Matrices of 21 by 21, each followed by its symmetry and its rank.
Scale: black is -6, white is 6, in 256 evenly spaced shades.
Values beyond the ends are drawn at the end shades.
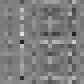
neither, rank two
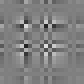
symmetric, rank one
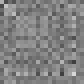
symmetric, rank three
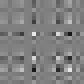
symmetric, rank one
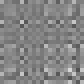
symmetric, rank two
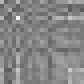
symmetric, rank three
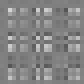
symmetric, rank one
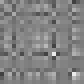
symmetric, rank two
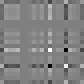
symmetric, rank one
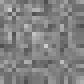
symmetric, rank three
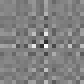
symmetric, rank two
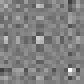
symmetric, rank two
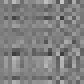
neither, rank two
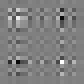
symmetric, rank one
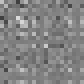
symmetric, rank three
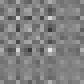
symmetric, rank two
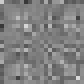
symmetric, rank three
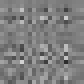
neither, rank two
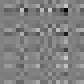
neither, rank two
